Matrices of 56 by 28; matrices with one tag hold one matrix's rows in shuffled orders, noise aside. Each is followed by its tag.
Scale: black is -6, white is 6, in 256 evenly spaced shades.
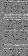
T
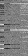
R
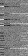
R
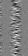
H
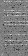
T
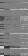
R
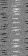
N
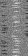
N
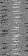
N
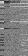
R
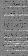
T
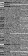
R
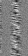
H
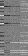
R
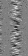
H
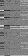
R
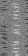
N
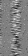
H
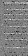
T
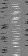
N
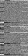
R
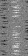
N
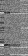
R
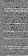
T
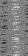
N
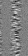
H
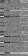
R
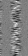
H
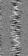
H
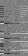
R
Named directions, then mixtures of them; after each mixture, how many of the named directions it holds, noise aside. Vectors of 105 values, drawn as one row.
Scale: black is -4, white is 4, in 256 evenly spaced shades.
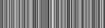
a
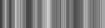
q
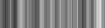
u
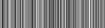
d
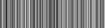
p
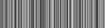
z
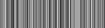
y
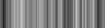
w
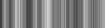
one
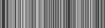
two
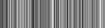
three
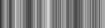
one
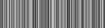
one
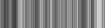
one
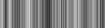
two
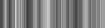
one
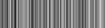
three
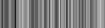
three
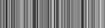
three
